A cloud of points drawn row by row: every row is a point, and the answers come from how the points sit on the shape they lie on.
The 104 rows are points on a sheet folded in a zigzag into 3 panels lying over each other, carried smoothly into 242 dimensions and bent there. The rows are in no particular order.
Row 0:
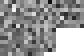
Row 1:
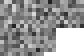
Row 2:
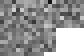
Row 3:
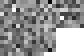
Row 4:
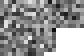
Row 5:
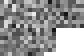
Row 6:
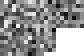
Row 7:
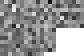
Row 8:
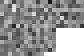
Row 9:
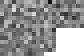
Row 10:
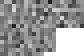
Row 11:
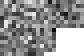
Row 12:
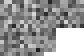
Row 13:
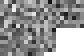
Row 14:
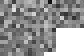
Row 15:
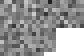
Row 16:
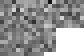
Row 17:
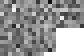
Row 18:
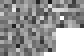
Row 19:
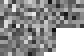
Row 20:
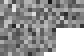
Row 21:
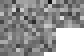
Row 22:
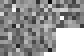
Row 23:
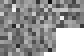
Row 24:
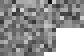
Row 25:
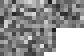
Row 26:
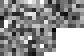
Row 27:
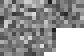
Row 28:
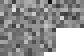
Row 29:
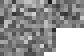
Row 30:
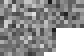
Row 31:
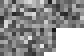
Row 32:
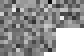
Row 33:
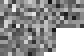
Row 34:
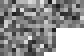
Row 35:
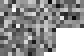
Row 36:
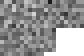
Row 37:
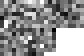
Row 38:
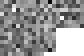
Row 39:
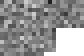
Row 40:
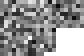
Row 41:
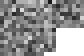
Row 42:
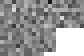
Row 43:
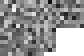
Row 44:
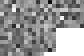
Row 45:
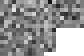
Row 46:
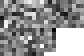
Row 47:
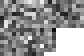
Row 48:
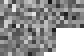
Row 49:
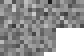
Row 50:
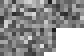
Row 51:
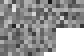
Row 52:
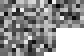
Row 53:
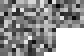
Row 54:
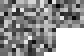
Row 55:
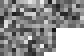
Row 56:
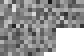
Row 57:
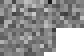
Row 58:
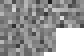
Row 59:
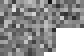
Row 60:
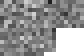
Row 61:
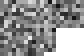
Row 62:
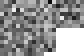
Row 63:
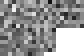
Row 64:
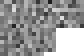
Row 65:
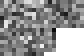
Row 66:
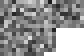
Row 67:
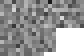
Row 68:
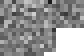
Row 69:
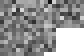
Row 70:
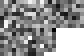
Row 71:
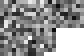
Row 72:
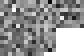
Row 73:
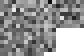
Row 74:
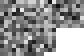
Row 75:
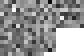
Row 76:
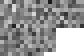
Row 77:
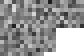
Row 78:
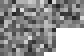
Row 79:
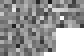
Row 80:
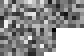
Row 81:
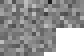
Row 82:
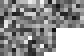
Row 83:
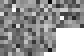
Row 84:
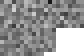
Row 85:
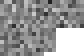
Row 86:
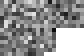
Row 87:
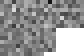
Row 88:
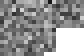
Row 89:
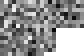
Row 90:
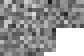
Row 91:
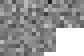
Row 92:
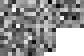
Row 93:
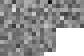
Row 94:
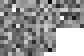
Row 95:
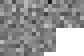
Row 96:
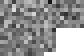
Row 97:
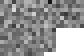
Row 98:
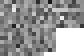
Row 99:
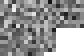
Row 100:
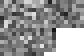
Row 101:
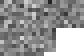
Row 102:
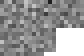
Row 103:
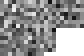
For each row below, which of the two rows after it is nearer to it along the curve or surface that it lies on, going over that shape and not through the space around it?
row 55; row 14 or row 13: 14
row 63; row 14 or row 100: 14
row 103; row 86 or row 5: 5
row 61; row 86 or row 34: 86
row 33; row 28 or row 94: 94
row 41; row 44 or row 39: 39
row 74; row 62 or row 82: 82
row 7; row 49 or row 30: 49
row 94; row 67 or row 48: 48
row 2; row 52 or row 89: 52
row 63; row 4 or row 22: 22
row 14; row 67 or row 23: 67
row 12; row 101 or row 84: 84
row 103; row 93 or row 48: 48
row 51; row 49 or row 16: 49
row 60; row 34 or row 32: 34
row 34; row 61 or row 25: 25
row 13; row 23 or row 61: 23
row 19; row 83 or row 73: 83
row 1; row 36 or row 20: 20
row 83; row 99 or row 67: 99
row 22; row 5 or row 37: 5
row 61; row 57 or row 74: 74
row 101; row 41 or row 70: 41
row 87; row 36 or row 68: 36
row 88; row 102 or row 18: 102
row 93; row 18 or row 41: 18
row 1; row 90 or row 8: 8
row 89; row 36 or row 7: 7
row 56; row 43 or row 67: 43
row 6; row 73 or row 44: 44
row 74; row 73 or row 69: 69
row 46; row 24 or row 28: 24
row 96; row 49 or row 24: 49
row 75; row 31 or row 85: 85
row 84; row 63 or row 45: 45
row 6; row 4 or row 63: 63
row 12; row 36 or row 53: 36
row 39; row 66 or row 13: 66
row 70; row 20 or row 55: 55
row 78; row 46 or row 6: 46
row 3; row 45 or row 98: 98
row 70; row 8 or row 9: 9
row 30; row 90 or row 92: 90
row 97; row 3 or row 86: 86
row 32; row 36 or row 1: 36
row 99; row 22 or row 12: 22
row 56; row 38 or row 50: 38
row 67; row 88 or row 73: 73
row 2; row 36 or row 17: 36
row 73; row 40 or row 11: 40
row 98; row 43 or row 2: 43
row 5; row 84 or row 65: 84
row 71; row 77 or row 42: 42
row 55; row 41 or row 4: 41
